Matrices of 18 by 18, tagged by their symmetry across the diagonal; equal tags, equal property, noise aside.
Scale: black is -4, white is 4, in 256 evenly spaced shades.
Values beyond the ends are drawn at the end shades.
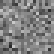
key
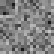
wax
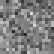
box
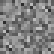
wax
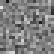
box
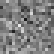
box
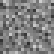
box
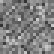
wax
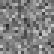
key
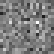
key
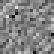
wax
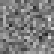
key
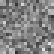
wax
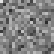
wax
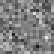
box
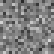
box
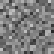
wax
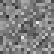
wax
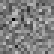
key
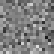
box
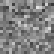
key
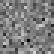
key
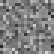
box
